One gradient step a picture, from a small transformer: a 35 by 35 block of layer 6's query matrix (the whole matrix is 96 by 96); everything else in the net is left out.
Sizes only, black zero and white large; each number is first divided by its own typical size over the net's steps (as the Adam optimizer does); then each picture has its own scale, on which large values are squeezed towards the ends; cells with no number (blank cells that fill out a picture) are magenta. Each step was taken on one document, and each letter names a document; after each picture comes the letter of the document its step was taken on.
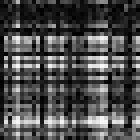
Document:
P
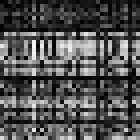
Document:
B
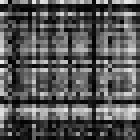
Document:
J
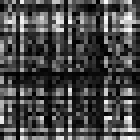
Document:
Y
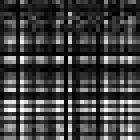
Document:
Y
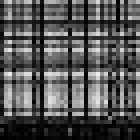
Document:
P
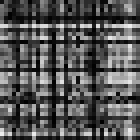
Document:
J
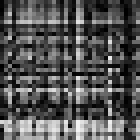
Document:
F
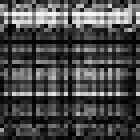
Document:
F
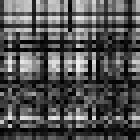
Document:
F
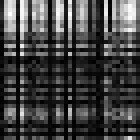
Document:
Y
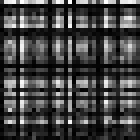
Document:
Y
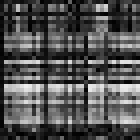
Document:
P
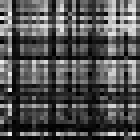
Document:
J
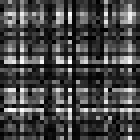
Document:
Y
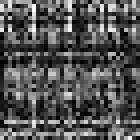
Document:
B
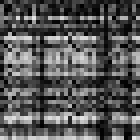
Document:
B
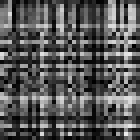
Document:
J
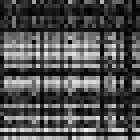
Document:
B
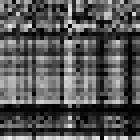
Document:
B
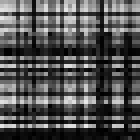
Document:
B
